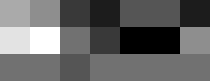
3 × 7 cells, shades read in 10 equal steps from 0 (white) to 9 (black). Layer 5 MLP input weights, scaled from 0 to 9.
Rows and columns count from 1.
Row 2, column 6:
9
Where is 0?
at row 2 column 2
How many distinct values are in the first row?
5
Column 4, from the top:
8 7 5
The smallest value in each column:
1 0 5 5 5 5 4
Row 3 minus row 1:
2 1 -1 -3 -1 -1 -3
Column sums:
9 9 18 20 20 20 17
